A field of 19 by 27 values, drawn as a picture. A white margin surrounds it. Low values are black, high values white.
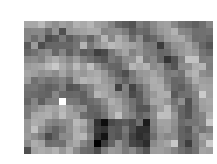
The ninth with the lowest average is the bottom middle. Concentric rings centre on the bottom left. An odd patch, lower than its surroundings, sits in the bottom middle. There is no overall slope. The halves do not mirror each other.
